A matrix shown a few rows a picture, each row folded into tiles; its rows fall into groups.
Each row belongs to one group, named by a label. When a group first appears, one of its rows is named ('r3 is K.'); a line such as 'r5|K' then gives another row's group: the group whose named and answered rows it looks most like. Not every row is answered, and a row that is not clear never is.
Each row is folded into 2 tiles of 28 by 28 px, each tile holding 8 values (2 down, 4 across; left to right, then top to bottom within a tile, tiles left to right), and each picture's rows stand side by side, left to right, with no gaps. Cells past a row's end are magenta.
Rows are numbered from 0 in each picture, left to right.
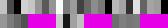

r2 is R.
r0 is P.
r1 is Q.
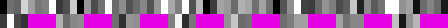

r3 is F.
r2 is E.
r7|Q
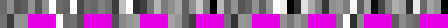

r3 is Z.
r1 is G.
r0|E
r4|E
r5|P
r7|R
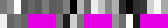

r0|G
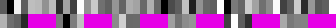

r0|G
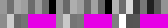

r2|F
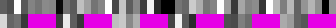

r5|Z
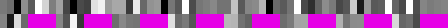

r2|R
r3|G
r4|Z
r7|G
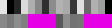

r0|P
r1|R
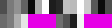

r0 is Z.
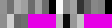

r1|Q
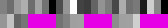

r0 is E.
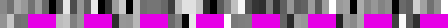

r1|Z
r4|G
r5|E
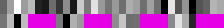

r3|F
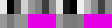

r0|P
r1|P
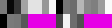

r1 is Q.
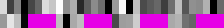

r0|F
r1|Q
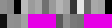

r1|R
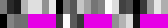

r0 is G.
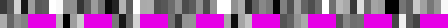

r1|Q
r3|E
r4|Q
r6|R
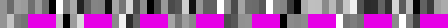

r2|F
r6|G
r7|F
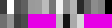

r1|Q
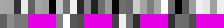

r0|R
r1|F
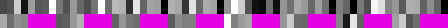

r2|R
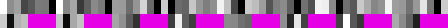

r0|Q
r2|Z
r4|P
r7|Z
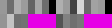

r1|R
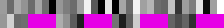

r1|Z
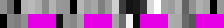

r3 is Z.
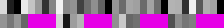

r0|P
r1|Q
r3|R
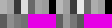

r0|R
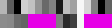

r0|P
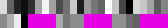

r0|F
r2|P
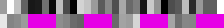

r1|P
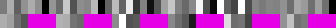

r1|Z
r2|F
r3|Z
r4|G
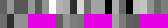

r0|E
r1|R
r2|P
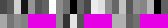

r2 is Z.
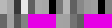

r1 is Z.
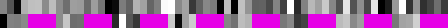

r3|Q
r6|Z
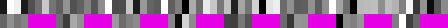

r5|E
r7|F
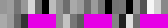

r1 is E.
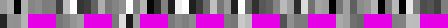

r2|F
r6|Z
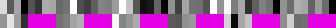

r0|F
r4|Q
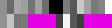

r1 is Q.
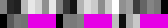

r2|Q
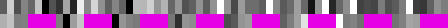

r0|Z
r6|G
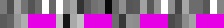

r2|E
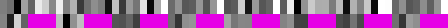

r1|Q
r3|E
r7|E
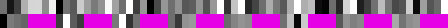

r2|F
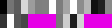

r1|F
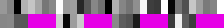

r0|P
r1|Q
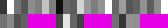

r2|E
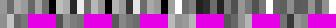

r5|E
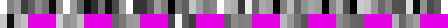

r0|Q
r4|R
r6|P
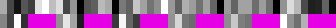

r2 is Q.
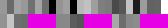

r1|P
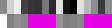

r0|G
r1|P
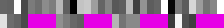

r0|G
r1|P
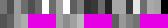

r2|R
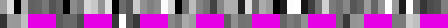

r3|P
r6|E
